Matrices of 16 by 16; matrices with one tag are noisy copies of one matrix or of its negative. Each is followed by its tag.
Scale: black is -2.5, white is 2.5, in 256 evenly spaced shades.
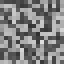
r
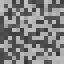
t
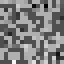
r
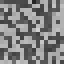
r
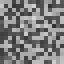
t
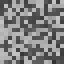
t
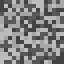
t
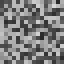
t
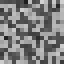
r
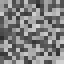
t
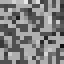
r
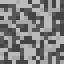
r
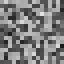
r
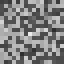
t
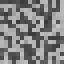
r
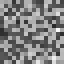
t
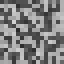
r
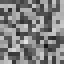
r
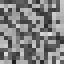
r
